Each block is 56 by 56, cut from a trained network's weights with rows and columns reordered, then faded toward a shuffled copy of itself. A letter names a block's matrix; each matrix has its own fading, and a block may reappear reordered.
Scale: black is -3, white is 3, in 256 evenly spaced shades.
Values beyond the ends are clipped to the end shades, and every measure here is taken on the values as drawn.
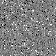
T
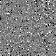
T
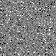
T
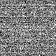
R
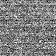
R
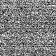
R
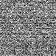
R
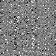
T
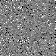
T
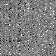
T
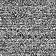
R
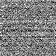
R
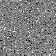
T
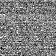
R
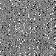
T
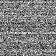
R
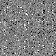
T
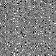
T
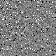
T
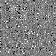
T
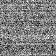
R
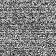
R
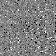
T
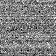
R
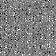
T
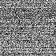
R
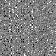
T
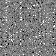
T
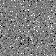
T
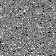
T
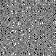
T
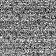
R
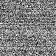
R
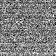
R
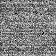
R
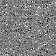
T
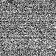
R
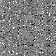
T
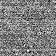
R
